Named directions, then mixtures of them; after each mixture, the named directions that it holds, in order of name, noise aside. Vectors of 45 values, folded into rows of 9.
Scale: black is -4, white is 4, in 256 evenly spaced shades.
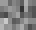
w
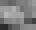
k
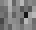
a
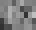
a, k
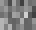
a, w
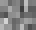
w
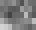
a, k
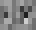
a, w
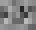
a, w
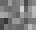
w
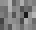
a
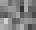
w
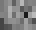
a, k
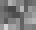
k, w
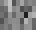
a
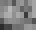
a, k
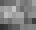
k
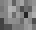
a, k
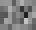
a, w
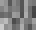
a, w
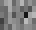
a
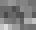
k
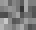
w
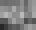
k, w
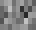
a, w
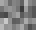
w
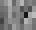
a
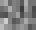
w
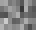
w
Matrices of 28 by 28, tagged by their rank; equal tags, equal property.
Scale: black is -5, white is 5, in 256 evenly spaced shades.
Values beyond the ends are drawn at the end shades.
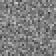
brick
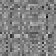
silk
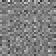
silk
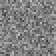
brick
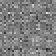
silk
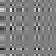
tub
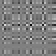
tub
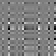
tub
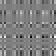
tub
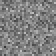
brick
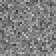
brick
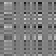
tub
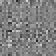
silk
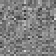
silk
